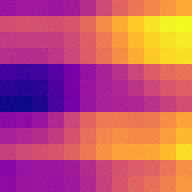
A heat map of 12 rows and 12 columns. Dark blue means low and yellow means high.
There is an overall slope up to the right. The ninth with the highest average is the top right. There are no lone odd cells. The ninth with the lowest average is the middle left. Horizontal stripes repeat 2 times down the table. On average the colour sits 50% of the way up the scale.
